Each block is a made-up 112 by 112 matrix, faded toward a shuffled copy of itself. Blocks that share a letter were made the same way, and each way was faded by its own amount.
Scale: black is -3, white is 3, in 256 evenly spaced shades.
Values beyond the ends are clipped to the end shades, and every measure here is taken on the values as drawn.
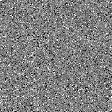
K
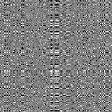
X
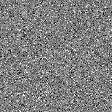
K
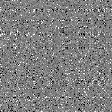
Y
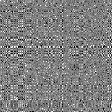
X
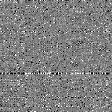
Y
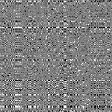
X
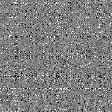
Y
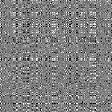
X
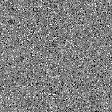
K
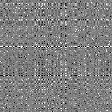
X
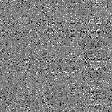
Y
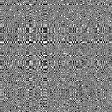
X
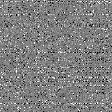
Y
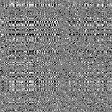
X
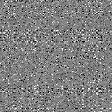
Y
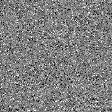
K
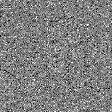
K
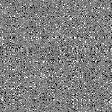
Y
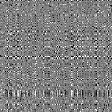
X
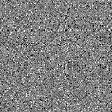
K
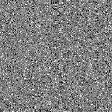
K
